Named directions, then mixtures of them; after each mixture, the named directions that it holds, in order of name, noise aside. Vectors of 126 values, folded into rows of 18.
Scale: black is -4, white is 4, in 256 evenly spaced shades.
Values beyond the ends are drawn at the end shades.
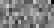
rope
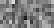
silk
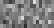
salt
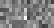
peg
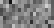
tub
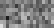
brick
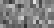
salt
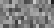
rope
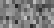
brick, rope, tub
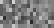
silk, tub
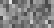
tub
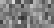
brick, rope, silk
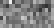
brick, tub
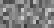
salt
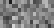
brick, tub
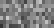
brick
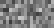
peg, rope, silk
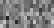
brick, rope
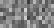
peg, silk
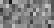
tub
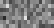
peg, tub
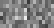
peg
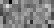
salt, tub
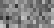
brick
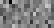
tub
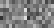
peg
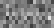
brick, rope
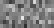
salt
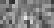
silk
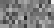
rope, salt, silk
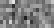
silk
